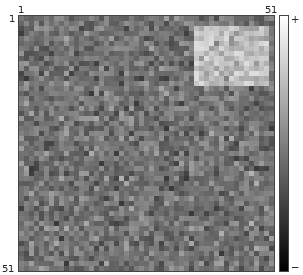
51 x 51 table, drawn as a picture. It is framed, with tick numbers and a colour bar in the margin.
Ninth with the highest average: top right. Odd patch: higher, in the top right. Mirror symmetry: none. Stripes: none.
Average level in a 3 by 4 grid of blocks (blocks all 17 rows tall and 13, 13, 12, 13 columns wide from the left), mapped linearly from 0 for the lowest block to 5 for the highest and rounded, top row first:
0025
0000
0000
